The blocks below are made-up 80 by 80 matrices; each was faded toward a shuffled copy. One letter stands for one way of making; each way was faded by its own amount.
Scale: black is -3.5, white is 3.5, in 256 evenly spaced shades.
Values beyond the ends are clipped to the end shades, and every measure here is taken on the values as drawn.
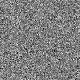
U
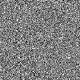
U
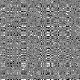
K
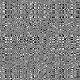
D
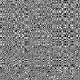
D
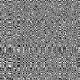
D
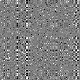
K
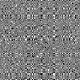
D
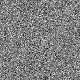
U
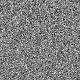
U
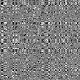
D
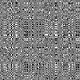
D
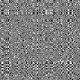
D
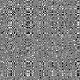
D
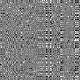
K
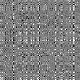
K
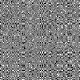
D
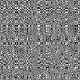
D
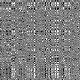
K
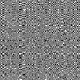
D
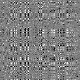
K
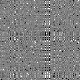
K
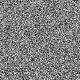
U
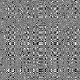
K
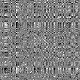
K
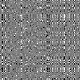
K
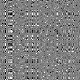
K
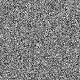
U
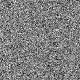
U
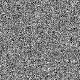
U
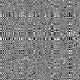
K
